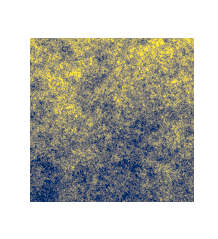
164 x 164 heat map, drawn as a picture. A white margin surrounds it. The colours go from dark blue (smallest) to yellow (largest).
The texture is blotchy. The values follow a bell shape. There are no regular stripes. On average the colour sits 50% of the way up the scale. There is an overall slope up to the top. No row or column stands out.
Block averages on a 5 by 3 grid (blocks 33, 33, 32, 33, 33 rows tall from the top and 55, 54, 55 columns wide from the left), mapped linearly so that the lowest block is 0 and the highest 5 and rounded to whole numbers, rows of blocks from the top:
4 4 5 | 4 3 4 | 3 2 2 | 2 1 2 | 0 0 1
